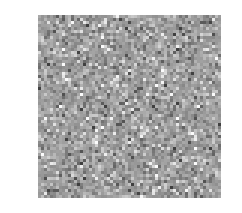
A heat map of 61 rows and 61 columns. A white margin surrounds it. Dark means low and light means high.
There is no overall slope. No row or column stands out. Overall the values sit about 60% of the way up the scale. The texture is fine-grained noise. A half turn leaves it unchanged. There are no regular stripes.
